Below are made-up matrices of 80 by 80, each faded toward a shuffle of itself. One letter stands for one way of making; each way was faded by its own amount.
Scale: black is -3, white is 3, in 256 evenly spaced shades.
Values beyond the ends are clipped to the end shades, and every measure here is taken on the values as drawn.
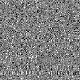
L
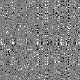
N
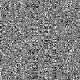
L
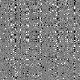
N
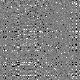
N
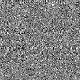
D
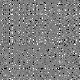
N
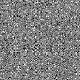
L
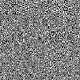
D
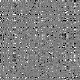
N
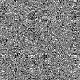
D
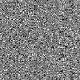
D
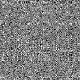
D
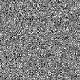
D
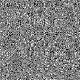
L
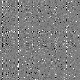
N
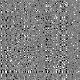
N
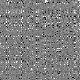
N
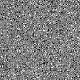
L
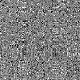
L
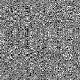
D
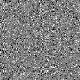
L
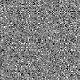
L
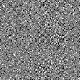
L
